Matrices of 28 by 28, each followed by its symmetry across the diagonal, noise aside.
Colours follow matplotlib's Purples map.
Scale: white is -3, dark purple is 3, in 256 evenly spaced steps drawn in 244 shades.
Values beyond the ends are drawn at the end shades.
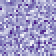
antisymmetric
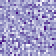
antisymmetric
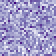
neither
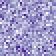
neither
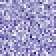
neither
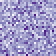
neither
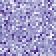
antisymmetric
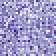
antisymmetric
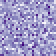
antisymmetric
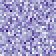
neither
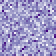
neither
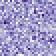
neither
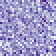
antisymmetric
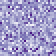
neither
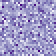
antisymmetric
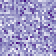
antisymmetric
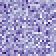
neither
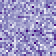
neither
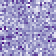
antisymmetric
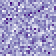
antisymmetric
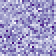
neither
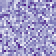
antisymmetric
